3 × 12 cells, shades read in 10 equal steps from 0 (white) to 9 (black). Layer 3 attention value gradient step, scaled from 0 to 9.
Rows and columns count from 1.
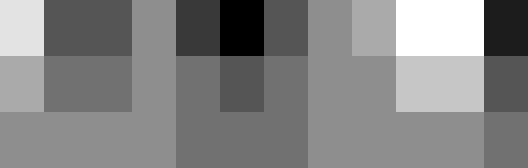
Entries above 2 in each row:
9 10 12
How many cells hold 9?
1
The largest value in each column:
4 6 6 4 7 9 6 4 4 4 4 8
